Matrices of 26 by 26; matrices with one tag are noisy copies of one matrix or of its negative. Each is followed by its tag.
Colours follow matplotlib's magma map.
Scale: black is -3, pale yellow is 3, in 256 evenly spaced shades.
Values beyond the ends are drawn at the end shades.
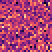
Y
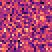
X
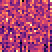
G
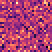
Y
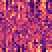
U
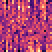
U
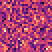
X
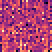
G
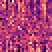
U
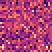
Y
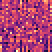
G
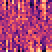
U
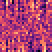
U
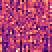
G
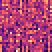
G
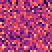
Y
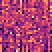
G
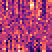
U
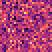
X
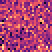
Y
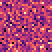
X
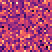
Y
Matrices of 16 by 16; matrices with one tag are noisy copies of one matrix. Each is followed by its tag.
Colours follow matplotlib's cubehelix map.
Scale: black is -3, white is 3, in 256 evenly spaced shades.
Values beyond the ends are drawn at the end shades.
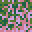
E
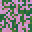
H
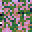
H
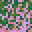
E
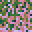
E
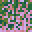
E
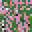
H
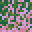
E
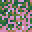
E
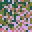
E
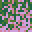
E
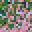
E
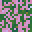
H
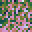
E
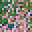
E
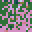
E
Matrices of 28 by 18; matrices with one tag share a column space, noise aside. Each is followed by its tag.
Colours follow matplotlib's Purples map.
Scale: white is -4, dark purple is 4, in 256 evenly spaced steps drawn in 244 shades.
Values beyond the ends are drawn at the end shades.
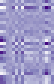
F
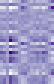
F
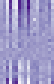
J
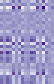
F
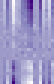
J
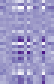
F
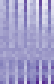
J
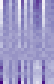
J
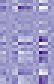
F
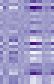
F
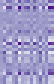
F
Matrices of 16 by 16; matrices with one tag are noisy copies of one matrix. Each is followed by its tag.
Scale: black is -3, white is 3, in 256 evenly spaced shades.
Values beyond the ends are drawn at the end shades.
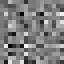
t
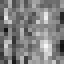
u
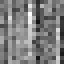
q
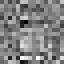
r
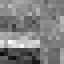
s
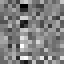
r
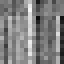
q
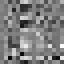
r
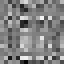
r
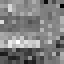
s
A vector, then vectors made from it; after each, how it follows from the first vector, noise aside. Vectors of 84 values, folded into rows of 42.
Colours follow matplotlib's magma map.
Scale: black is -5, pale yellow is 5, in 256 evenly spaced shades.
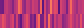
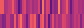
negated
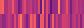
negated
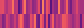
negated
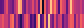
scaled up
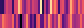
scaled up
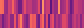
negated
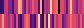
scaled up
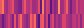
negated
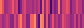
negated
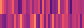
negated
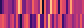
scaled up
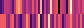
scaled up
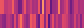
negated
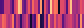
scaled up
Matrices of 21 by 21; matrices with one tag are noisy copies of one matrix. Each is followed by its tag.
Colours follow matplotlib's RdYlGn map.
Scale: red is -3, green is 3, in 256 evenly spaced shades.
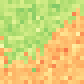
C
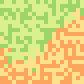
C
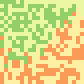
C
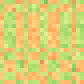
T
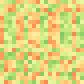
T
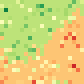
C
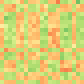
T
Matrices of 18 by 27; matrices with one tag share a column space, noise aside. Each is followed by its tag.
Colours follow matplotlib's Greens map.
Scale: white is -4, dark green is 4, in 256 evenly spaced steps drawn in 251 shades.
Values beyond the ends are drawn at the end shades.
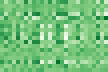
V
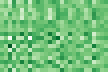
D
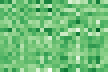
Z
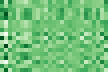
D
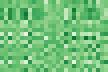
D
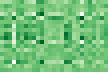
V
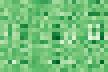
V
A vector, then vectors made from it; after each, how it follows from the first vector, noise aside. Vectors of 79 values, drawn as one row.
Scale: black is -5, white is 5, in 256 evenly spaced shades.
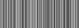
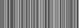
wrapped around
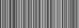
wrapped around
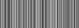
wrapped around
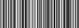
scaled up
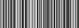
scaled up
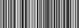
scaled up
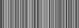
wrapped around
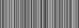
wrapped around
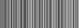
wrapped around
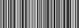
scaled up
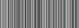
wrapped around
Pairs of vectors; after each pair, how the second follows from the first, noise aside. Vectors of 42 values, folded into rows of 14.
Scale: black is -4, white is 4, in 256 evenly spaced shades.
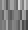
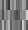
shuffled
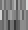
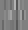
partly zeroed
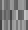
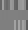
partly zeroed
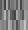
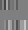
partly zeroed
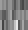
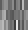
sign-scrambled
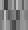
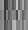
sign-scrambled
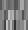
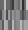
shuffled
